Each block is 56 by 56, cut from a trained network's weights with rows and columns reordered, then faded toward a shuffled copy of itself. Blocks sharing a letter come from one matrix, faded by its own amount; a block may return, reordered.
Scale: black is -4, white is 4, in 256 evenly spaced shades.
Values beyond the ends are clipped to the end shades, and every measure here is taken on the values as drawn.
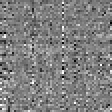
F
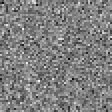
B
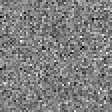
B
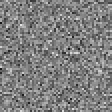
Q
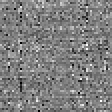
F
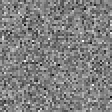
B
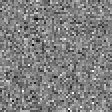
B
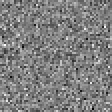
B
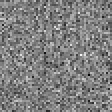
Q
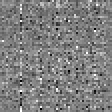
F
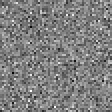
B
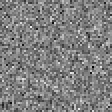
B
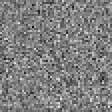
Q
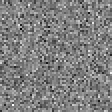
B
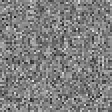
Q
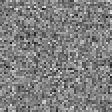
Q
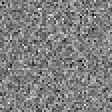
B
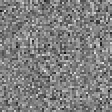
Q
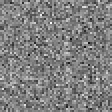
Q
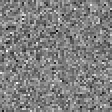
B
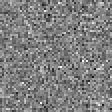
B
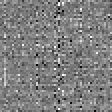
F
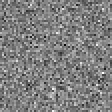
B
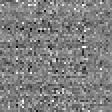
F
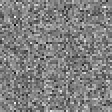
Q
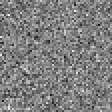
B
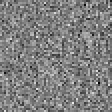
Q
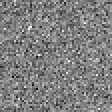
B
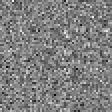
B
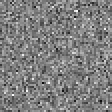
B
